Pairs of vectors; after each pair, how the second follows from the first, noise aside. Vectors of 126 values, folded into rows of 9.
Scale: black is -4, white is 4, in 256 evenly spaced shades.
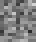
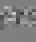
partly zeroed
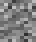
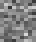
sign-scrambled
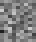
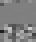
partly zeroed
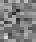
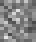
sign-scrambled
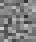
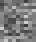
sign-scrambled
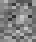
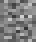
sign-scrambled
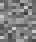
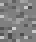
partly zeroed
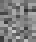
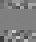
partly zeroed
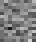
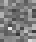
sign-scrambled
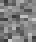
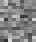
sign-scrambled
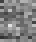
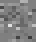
partly zeroed
